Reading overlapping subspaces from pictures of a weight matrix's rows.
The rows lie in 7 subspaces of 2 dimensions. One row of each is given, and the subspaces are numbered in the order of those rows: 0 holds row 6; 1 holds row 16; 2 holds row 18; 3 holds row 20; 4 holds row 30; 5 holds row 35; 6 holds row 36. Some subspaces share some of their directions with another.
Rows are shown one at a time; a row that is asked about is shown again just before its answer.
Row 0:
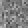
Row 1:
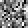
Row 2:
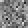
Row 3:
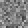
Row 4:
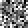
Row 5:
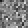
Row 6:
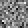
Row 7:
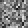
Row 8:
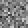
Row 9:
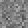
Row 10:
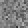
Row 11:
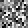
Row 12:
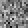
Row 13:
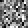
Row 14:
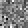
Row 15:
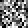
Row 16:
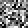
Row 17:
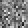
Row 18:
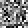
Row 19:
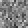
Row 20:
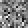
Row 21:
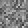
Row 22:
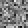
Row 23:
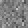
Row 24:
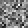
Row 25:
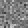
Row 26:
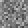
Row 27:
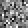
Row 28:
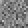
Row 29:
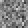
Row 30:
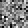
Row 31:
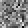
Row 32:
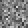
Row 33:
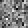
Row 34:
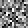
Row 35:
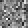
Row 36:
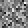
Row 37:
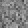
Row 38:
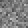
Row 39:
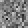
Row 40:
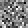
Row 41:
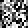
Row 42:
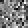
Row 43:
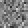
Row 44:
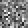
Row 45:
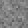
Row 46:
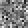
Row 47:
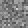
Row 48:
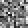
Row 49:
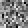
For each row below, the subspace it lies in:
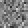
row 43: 4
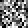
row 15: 0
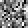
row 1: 5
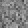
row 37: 5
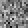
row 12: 5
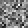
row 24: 1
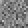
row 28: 0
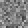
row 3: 2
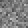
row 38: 6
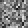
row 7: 1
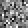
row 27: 5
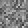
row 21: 1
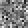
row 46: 4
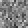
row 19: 6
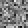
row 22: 2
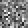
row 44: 3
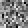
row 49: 5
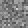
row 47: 2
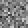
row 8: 3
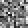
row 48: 3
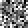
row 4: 4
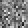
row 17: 3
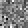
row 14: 4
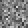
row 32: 3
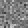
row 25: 4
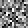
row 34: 6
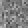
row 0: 5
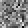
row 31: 1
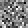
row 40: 0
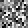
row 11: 6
